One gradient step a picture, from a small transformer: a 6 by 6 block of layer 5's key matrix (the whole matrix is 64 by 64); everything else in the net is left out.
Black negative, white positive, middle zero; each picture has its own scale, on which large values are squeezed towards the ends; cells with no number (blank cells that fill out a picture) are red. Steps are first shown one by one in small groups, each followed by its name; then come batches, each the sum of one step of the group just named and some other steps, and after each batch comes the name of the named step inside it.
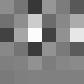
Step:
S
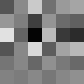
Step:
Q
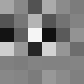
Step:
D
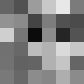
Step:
Q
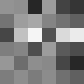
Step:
S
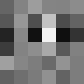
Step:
Q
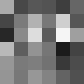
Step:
S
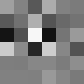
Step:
D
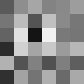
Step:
Q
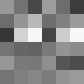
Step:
S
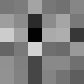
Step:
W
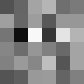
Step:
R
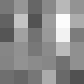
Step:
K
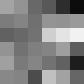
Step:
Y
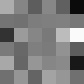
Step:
Y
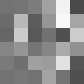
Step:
K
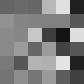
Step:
R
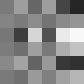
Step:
R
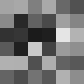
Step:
W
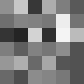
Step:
K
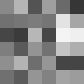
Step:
K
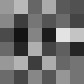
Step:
W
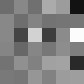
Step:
R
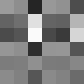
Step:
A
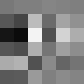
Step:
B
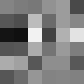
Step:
B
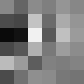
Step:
B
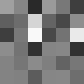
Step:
A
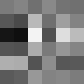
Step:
B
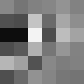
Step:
B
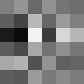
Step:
B
